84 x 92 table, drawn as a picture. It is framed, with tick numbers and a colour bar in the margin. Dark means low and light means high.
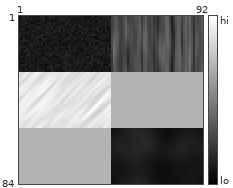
The table splits into 3 rows of 2 panels. Panel 1,1: very low, fine-grained, faint in contrast. Panel 1,2: low, streaked downward. Panel 2,1: very high, slanting up to the right, faint in contrast. Panel 2,2: high, flat. Panel 3,1: high, flat. Panel 3,2: very low, smooth, faint in contrast.
